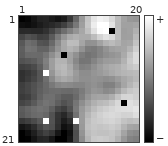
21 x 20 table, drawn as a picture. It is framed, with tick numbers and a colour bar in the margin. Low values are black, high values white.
Average level on the scale: 50%. Grain: blotchy. Slope: up to the right. Lone odd cells: 6, 3 higher and 3 lower than their neighbours.
